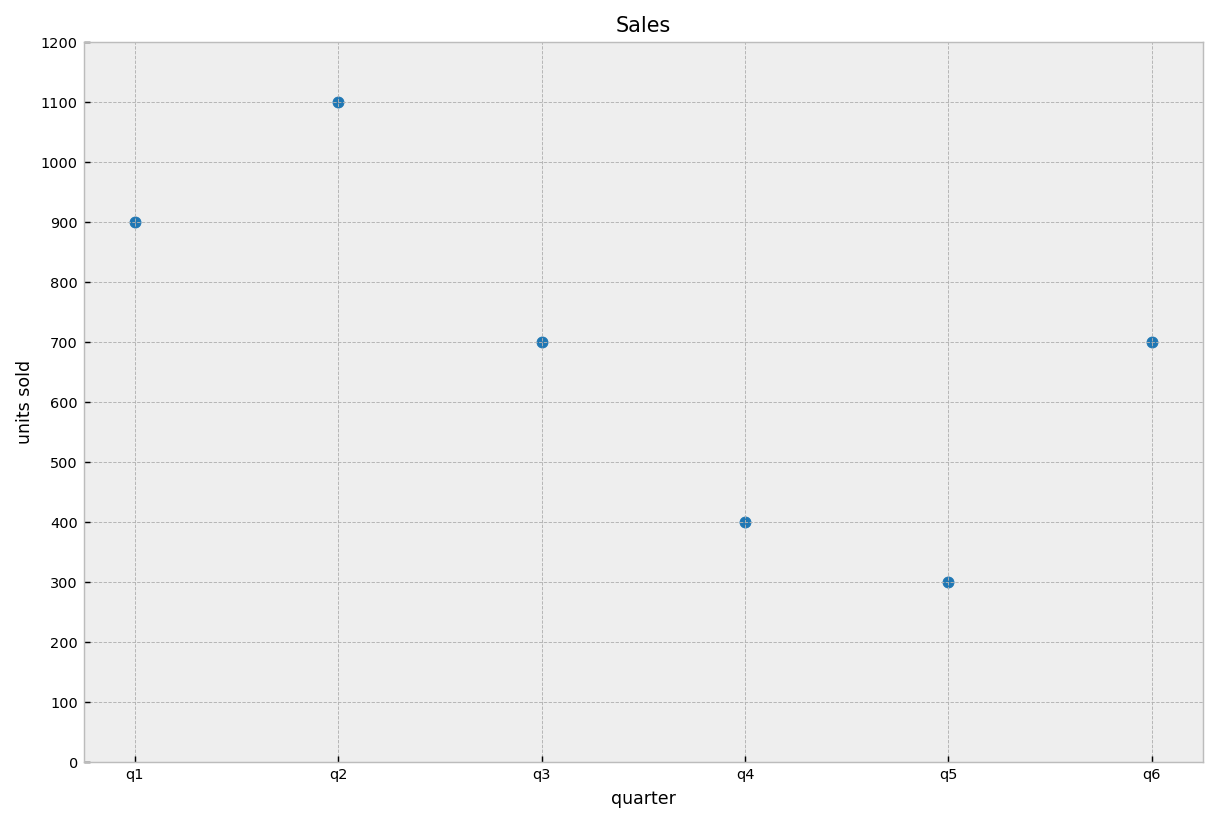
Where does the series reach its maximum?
q2
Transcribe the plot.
Title: Sales
x-axis: quarter, ticks q1 q2 q3 q4 q5 q6
y-axis: units sold, ticks 0 100 200 300 400 500 600 700 800 900 1000 1100 1200
Values:
900 1100 700 400 300 700
